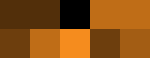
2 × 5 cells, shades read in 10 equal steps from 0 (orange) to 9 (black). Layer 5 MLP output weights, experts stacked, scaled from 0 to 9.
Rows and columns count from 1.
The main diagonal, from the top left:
6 2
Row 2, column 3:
0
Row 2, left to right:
5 2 0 5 3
